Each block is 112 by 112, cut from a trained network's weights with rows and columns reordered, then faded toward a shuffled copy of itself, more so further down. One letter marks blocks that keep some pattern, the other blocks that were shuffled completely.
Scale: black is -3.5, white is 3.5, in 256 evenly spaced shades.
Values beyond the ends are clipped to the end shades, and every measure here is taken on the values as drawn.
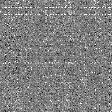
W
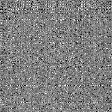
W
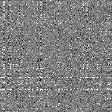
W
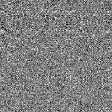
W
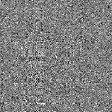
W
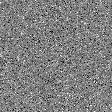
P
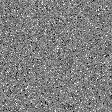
P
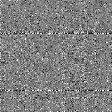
W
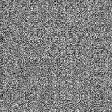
W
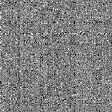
W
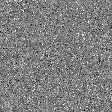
P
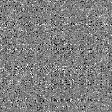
W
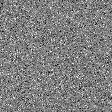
P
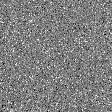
P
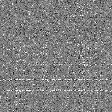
W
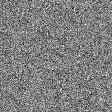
P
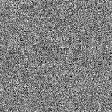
W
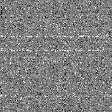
W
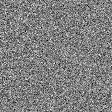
P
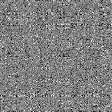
W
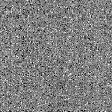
W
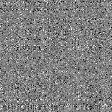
W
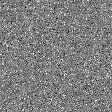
P
